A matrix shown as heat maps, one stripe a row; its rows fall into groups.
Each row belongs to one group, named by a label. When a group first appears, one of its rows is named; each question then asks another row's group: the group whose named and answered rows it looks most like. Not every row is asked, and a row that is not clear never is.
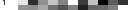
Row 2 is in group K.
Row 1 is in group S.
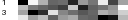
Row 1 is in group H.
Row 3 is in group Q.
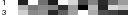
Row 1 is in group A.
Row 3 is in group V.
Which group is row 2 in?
K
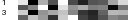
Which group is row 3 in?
Q
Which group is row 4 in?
A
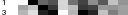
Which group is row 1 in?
Q
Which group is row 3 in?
A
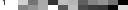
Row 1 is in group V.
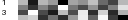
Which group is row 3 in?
H
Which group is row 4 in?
V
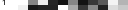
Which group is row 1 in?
K
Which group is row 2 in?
Q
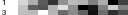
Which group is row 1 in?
V
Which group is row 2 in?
Q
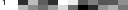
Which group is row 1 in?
A
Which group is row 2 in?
Q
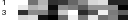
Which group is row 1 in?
V
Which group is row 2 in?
V
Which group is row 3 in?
A
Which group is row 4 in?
V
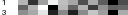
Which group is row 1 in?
S
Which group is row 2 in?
H
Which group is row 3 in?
H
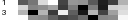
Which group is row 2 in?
K
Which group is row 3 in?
Q
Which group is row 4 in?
K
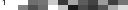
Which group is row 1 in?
S
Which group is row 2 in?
Q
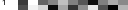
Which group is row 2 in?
H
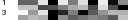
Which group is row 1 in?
H
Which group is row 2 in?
V
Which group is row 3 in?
K
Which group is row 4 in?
H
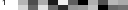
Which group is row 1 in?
Q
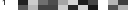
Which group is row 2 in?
H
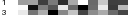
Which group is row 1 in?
V
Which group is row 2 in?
Q
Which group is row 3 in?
V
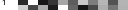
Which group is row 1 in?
H
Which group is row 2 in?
Q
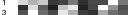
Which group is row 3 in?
A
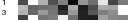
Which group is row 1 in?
H
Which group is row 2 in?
K
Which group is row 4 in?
A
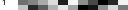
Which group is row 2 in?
Q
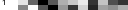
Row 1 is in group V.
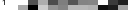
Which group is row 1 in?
V
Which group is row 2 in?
S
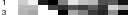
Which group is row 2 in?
K
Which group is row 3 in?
S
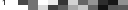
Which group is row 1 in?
S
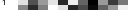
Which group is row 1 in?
S
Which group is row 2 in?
Q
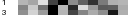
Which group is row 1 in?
K
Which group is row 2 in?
H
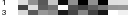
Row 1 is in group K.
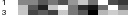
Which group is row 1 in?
V
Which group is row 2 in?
Q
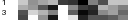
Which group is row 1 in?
K
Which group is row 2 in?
A
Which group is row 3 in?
A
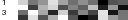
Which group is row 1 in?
S
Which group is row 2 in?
S
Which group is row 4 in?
A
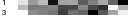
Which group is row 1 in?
V
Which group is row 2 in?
K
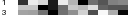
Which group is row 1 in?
A
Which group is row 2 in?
V
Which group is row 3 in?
V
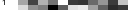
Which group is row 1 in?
Q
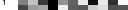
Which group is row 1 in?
H
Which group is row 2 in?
H
